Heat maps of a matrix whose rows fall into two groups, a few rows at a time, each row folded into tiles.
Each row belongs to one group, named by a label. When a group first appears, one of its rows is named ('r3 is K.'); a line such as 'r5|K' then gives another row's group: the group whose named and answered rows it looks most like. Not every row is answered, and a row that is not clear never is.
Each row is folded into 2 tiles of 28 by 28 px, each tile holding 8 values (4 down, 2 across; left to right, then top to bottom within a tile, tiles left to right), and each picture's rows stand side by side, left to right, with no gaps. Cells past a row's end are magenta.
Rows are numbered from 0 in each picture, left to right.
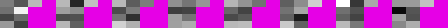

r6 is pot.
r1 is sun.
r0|sun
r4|pot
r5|sun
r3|pot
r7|pot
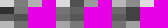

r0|pot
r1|pot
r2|pot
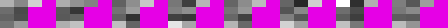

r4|sun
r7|sun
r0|pot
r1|pot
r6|pot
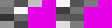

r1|pot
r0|sun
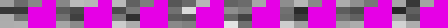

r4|sun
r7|pot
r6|pot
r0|pot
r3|sun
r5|pot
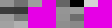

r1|sun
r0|pot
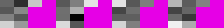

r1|sun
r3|pot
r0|sun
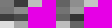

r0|sun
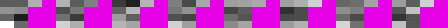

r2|sun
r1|pot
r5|pot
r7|sun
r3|sun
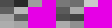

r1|sun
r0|sun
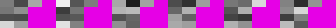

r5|sun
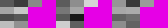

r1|sun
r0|sun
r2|sun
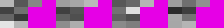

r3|pot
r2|sun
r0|pot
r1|pot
